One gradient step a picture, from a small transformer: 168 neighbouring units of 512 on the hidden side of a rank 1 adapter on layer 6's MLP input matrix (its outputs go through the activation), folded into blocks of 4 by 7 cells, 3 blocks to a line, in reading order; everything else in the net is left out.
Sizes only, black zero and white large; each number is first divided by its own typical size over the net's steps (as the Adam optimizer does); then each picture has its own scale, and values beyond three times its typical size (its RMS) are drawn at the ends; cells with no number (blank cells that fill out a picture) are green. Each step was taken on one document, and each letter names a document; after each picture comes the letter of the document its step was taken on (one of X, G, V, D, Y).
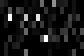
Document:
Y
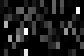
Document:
Y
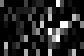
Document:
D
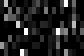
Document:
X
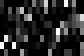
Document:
X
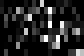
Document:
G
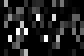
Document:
Y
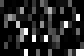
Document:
G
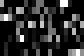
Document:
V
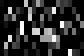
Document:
D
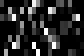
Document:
D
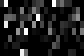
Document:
Y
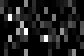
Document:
Y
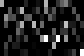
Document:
G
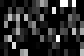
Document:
X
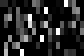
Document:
X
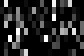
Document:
Y
